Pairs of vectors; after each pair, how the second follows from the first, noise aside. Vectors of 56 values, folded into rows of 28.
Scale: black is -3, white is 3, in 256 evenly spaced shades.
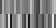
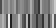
copied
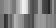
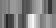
reversed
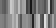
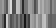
reversed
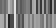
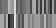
copied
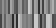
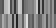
reversed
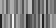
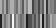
copied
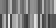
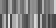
copied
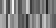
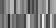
reversed
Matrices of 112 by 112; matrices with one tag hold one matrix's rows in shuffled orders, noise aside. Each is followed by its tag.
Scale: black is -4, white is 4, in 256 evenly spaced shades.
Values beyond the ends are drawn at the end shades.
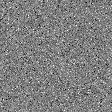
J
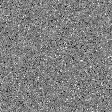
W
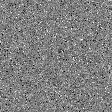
W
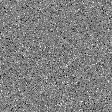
W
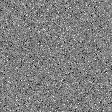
J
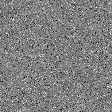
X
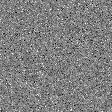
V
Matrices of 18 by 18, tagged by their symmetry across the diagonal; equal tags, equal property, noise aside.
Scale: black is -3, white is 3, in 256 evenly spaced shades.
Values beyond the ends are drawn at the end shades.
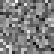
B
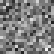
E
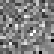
E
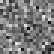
E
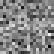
B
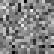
B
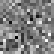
B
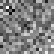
E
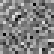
E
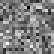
B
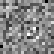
E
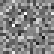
E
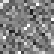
E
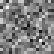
E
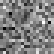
B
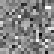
B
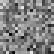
B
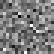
B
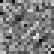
E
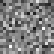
B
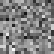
B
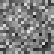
E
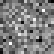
E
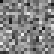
B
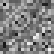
E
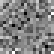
E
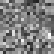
B
